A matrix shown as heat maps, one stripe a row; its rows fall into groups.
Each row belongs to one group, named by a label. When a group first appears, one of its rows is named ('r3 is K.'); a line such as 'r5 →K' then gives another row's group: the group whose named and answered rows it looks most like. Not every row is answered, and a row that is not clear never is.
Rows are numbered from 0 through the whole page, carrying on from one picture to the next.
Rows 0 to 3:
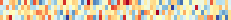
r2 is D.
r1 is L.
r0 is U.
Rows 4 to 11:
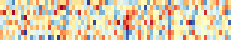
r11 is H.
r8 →U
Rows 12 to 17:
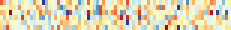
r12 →U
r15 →U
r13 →D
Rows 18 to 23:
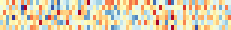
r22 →D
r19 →H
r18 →L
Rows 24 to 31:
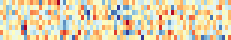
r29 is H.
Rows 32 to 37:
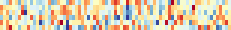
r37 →U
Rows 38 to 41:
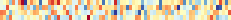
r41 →U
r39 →D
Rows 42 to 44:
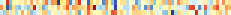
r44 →L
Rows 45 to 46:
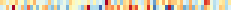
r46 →L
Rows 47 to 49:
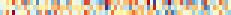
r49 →L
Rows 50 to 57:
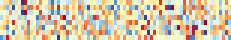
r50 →H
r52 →H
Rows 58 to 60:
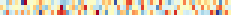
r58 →H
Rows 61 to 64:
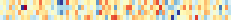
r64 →L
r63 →D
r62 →H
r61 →D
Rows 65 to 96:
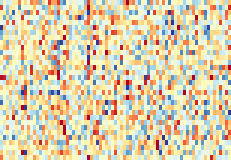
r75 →D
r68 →L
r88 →L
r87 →L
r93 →D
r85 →L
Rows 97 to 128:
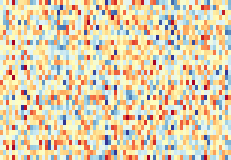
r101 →U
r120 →H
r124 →L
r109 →L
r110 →H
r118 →H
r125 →L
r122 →L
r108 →L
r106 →D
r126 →L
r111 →U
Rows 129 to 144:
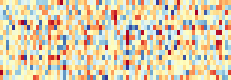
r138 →D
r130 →D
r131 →L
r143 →U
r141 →H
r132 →U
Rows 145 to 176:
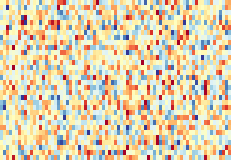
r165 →U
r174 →U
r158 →L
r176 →L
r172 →D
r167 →H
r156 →D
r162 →L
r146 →U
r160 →D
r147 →D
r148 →H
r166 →U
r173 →D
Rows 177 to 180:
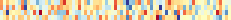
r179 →D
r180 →D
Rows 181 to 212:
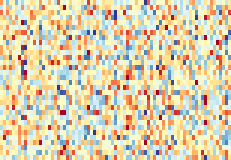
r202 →L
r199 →D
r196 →H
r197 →L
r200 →L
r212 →L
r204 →H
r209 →D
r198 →U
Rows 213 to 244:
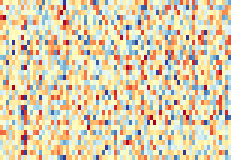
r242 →L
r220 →U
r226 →H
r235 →H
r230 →L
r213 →D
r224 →U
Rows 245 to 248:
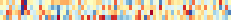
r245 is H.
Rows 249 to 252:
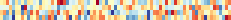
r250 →H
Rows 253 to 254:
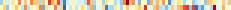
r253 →H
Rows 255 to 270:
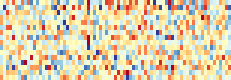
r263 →U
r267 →H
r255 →L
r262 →L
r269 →U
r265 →D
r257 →U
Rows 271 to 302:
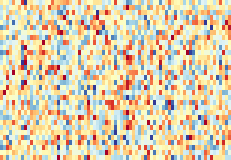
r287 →H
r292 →L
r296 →H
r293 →H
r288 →U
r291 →L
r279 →D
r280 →H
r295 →L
